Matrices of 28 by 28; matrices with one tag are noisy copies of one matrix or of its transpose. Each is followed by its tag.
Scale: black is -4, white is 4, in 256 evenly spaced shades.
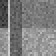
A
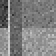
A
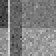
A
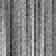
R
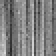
R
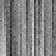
R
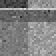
A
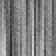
R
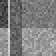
A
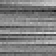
R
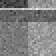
A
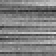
R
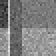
A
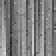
R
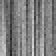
R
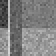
A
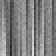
R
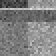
A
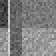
A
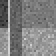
A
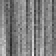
R
